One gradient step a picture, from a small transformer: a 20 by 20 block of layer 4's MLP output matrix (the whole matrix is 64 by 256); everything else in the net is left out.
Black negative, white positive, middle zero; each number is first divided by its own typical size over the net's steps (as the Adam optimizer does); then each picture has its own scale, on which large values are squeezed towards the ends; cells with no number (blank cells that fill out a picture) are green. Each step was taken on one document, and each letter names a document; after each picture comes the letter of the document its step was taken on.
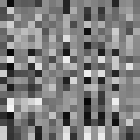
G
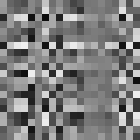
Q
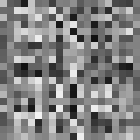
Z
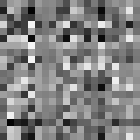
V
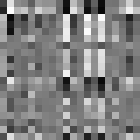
V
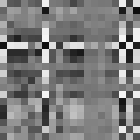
Q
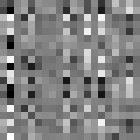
V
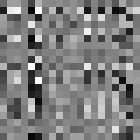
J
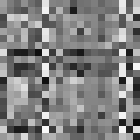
Q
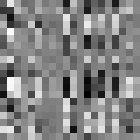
G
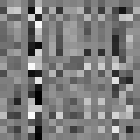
J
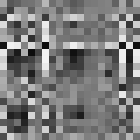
Q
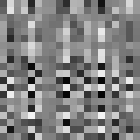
V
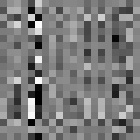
J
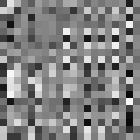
G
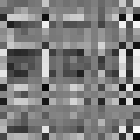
Q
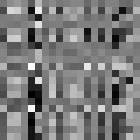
J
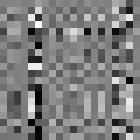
J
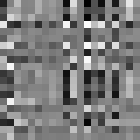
G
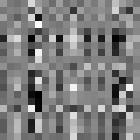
J
